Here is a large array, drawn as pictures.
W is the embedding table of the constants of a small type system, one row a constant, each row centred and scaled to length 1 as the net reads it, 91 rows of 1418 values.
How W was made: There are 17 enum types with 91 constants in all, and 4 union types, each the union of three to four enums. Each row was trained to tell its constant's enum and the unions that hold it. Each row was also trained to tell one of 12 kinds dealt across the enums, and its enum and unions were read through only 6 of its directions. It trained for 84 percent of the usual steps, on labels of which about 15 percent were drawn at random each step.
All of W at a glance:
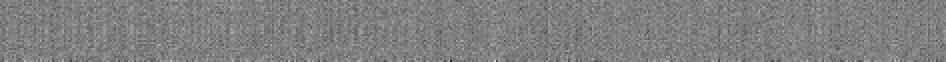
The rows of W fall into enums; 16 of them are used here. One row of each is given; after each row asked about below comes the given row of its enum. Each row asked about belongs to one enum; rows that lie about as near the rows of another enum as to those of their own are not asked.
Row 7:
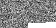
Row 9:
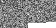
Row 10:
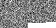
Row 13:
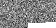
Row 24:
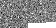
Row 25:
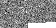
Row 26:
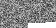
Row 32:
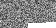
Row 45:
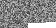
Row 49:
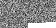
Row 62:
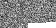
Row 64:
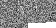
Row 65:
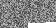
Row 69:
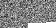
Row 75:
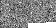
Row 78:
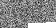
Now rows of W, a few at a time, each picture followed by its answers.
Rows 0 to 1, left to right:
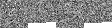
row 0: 24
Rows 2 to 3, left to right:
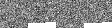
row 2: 13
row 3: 65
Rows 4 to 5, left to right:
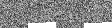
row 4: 64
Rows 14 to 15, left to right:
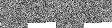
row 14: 49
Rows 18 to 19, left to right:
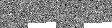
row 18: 75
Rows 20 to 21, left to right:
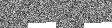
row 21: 32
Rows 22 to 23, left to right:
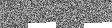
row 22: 9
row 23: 32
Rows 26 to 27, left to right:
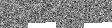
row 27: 32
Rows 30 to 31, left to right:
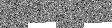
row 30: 64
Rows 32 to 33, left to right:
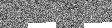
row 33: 75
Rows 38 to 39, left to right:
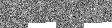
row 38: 13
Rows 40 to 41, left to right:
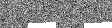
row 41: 64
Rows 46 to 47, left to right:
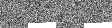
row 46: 7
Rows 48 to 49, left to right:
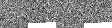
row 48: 13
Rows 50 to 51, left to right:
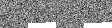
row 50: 13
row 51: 65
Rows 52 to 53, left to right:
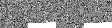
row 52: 24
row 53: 62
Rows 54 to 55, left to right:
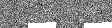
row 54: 64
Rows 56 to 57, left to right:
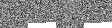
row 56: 65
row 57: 7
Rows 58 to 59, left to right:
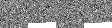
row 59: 9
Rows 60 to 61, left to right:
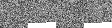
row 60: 45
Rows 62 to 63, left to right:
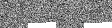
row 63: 10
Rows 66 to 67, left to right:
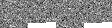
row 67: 65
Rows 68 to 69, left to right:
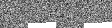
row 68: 45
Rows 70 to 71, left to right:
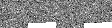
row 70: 7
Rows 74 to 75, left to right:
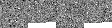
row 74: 9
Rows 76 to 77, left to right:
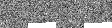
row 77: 25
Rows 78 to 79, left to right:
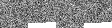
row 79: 26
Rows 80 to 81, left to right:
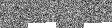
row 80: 32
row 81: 7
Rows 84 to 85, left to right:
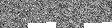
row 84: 75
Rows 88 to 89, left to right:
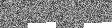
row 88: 62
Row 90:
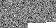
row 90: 62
